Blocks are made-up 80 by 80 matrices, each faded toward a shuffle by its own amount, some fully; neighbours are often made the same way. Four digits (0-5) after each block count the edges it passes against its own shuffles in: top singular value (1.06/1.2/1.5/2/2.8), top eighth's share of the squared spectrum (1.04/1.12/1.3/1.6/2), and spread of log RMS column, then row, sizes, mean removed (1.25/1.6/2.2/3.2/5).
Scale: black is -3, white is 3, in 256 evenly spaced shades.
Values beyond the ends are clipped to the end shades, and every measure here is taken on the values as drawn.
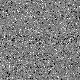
0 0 0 1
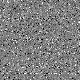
1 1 0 2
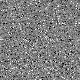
0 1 0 2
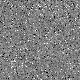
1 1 0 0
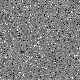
0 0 0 0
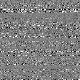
2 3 0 4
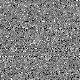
1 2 0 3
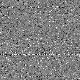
2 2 0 2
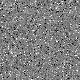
0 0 0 0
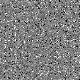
1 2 2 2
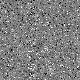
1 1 1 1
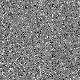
1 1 1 1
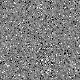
1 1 2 1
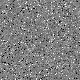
0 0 0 0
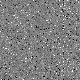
1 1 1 0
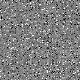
3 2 1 1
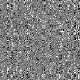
4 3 3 2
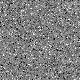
0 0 0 0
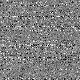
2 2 0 3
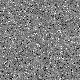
0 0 0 0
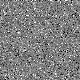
1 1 0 2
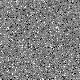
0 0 0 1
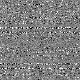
2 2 0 4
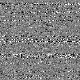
2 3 0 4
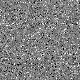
1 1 0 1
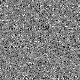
1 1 0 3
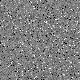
0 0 0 0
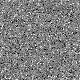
0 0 0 1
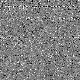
2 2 0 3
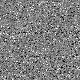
0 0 0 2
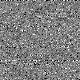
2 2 0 3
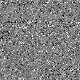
1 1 0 2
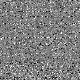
1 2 0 3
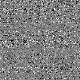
1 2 0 3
